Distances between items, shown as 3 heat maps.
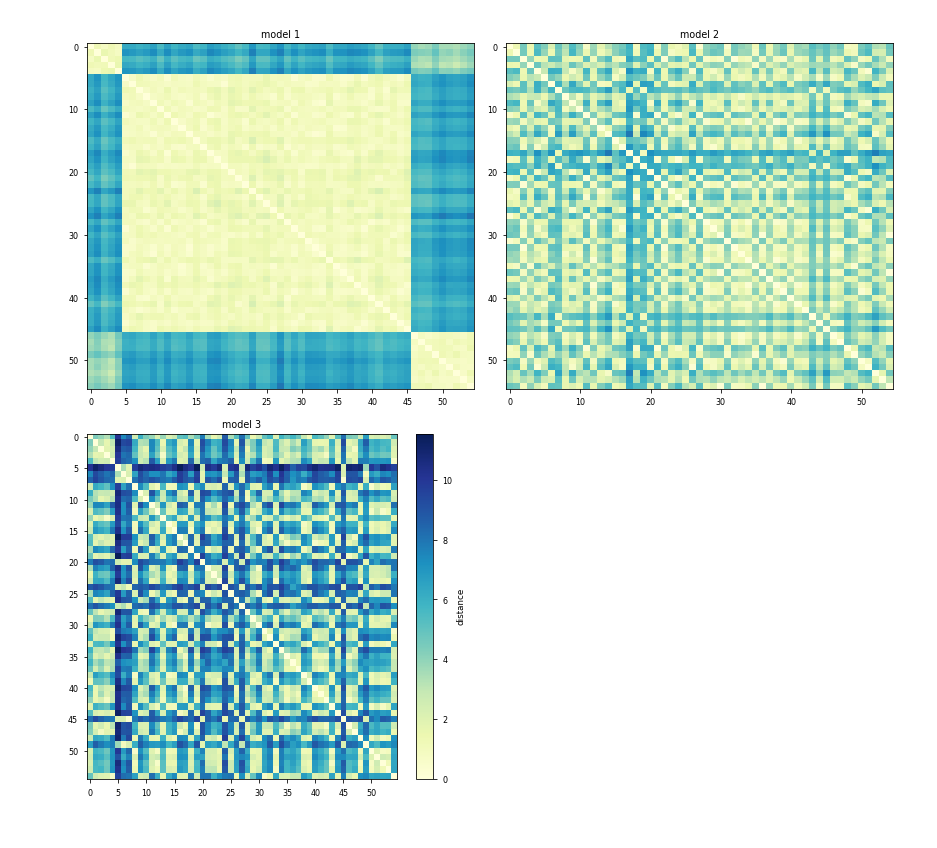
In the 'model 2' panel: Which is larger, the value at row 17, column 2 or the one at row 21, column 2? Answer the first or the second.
the first
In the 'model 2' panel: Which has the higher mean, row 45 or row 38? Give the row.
45
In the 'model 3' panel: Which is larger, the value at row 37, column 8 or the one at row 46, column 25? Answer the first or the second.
the second
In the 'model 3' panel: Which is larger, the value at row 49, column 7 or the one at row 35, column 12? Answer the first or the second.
the second
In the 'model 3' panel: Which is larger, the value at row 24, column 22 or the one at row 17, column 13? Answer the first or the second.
the first
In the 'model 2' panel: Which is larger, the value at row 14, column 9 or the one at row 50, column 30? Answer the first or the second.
the first
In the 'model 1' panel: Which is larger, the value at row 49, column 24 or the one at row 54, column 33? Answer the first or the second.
the second
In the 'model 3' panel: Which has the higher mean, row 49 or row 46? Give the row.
49
